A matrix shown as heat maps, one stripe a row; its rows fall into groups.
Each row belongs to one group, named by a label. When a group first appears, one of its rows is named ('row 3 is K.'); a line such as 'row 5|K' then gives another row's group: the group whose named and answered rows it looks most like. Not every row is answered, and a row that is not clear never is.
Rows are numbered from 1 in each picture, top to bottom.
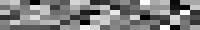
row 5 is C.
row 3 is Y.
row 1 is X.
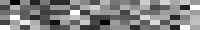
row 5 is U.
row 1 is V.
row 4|X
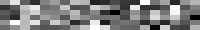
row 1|X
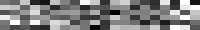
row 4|Y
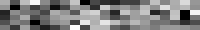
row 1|Y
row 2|V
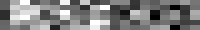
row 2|C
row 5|C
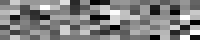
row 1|U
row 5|Y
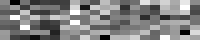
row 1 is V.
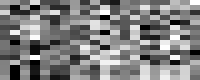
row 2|V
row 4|U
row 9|V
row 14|V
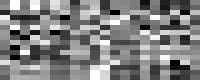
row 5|Y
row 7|V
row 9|C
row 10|V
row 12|V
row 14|C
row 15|C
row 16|C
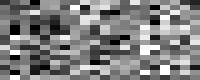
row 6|V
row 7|V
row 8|X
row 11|X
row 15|V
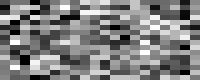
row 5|V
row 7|V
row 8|U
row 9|X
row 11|V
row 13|U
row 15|C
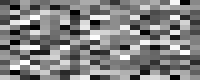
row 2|V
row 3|U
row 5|U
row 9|V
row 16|X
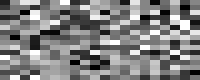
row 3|U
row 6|Y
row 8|V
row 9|Y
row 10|X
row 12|Y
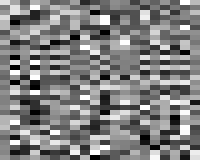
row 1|Y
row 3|X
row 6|Y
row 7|U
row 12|V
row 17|V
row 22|X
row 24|Y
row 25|X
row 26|Y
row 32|U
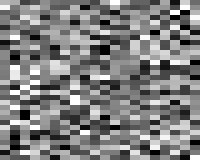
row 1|Y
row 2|Y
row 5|U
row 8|X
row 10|U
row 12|V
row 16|C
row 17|Y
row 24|U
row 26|Y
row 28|V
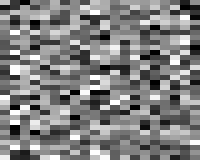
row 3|C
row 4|Y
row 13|C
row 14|X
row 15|U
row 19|U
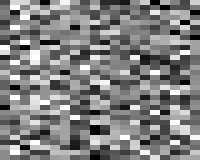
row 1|X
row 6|U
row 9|U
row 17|C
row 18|V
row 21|C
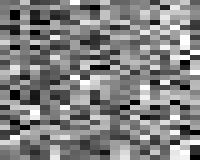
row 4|V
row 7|V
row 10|V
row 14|U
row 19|V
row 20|V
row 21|X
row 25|V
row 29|Y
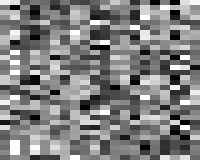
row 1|Y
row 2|V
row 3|X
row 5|C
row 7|X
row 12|Y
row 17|X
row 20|X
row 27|C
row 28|C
